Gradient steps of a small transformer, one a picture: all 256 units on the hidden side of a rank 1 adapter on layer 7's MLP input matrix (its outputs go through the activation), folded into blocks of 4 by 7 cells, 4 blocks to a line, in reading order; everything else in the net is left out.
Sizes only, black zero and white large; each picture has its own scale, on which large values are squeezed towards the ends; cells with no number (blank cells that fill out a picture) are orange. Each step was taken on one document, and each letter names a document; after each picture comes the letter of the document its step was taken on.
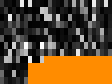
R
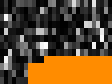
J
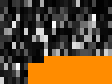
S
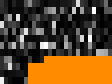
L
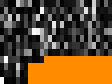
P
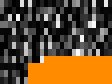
R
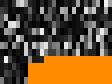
J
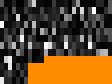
L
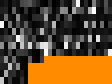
L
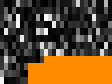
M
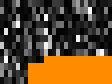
M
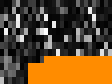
M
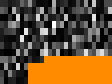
S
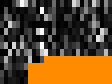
J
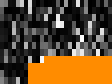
R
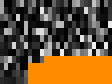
R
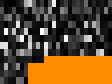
M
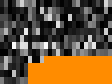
R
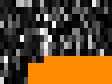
P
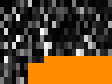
M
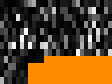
L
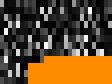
M
